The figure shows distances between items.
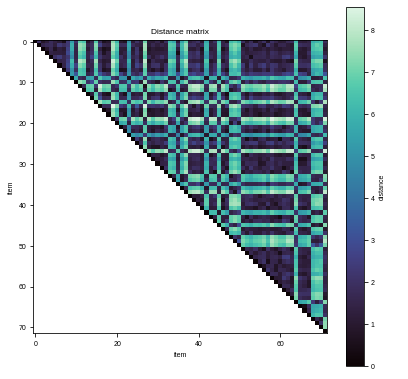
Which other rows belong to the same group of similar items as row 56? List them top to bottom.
0, 1, 2, 3, 4, 5, 6, 7, 8, 10, 13, 14, 16, 17, 18, 21, 22, 24, 25, 26, 28, 29, 30, 31, 32, 35, 38, 39, 40, 41, 43, 44, 46, 47, 51, 52, 53, 54, 55, 57, 58, 59, 60, 61, 62, 63, 65, 66, 67, 71
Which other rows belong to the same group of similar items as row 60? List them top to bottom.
0, 1, 2, 3, 4, 5, 6, 7, 8, 10, 13, 14, 16, 17, 18, 21, 22, 24, 25, 26, 28, 29, 30, 31, 32, 35, 38, 39, 40, 41, 43, 44, 46, 47, 51, 52, 53, 54, 55, 56, 57, 58, 59, 61, 62, 63, 65, 66, 67, 71
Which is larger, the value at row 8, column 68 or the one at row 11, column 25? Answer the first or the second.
the second
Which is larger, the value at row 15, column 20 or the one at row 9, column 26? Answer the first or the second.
the second
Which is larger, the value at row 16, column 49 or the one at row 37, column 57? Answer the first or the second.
the first
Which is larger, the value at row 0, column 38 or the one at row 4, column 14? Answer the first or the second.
the second
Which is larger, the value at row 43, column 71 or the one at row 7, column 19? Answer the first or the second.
the second
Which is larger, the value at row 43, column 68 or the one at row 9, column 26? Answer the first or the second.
the first
